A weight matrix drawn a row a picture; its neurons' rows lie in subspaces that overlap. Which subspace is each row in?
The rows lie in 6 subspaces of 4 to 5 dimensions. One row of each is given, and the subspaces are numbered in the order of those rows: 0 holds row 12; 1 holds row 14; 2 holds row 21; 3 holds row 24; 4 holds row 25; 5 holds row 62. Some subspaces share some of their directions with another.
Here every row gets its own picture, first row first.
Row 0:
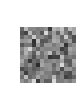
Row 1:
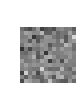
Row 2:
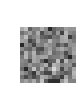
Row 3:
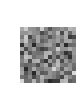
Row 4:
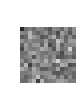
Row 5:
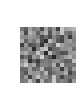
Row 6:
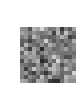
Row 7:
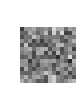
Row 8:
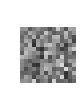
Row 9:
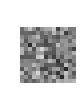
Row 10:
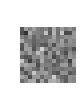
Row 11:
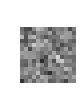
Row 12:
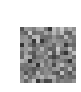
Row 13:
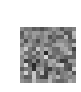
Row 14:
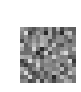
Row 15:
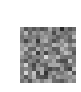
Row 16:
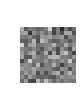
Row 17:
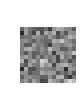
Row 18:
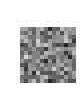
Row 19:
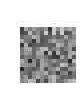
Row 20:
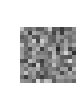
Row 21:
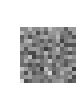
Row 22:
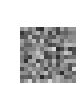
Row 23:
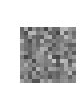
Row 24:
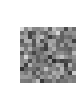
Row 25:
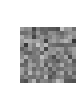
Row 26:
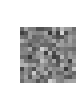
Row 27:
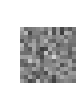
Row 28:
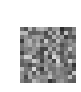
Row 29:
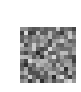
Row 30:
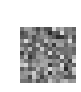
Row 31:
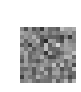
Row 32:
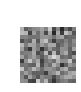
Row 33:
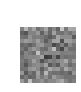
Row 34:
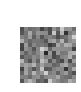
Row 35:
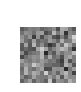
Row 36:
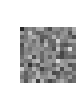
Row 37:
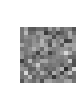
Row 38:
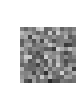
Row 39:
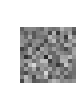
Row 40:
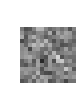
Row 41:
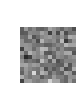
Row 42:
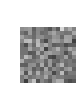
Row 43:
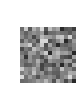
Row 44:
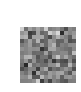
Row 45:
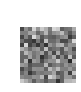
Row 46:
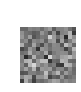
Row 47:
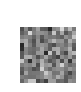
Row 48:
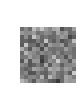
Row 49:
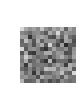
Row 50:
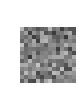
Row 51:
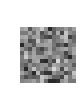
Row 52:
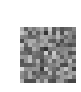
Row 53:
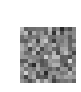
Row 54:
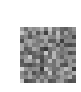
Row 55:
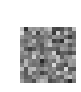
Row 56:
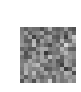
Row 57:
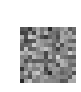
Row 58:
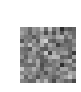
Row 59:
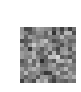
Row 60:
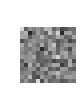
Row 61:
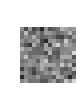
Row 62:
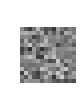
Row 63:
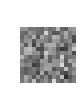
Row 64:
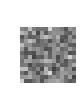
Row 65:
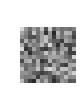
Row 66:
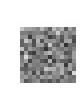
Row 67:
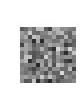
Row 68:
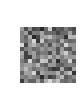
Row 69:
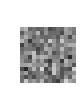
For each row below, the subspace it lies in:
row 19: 4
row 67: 0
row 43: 1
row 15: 0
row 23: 3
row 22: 0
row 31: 1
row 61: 1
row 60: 3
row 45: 4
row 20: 0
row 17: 1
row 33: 0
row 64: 2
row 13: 0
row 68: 4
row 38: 0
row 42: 4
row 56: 5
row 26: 3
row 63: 5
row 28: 3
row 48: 4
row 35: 5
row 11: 2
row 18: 4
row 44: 3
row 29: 1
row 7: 4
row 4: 3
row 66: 3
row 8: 5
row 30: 3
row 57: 2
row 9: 5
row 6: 4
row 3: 2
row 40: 2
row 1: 5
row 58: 1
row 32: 4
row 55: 1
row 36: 3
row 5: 1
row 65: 3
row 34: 5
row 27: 1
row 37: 1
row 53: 0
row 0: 5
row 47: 5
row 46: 0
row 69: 2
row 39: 0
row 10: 1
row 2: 2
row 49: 3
